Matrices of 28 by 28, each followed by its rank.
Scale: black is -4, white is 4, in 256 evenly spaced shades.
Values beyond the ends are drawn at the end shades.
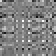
three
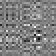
three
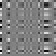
one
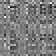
three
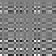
one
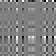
one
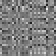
three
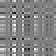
one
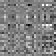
three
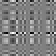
one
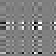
one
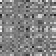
three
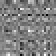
three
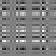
one
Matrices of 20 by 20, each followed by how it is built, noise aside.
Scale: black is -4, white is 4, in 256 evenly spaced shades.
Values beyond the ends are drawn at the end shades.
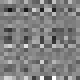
low rank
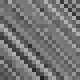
Toeplitz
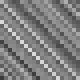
Toeplitz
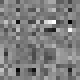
low rank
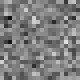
low rank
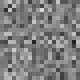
low rank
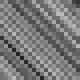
Toeplitz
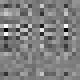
low rank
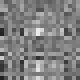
low rank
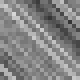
Toeplitz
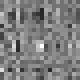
low rank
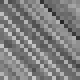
Toeplitz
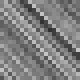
Toeplitz
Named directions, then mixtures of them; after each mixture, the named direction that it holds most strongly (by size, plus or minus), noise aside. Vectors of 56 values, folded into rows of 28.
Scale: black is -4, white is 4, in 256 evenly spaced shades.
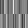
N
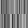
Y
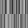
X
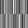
N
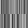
Y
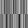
N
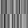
Y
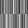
N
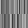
Y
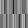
N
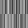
X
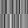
X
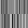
Y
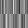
N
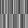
N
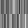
Y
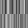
X
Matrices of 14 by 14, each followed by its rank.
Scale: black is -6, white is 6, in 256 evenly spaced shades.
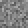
full rank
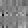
three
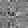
two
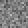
full rank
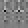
two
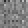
three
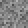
full rank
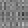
two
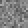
full rank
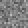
full rank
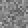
full rank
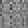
three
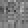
three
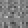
three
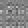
three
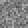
full rank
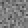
full rank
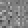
three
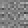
two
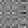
two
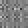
two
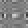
two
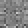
three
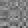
two
